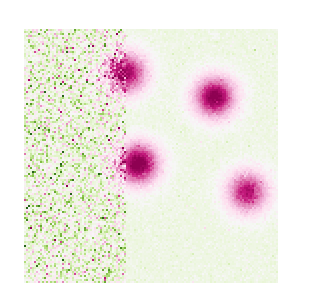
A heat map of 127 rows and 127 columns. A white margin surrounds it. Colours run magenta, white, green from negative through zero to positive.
Four dips sink into the field. A vertical seam about 40% of the way across splits the table, and the right part is calmer. The halves do not mirror each other. The values are skewed, with a long tail toward low values.
